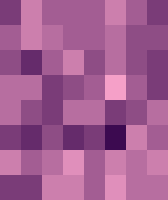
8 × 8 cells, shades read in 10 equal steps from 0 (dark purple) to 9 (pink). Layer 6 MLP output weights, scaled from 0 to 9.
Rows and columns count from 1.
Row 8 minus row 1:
0 -4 2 2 0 1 1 3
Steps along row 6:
down up down up down up down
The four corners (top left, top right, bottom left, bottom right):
3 3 3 6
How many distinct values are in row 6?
6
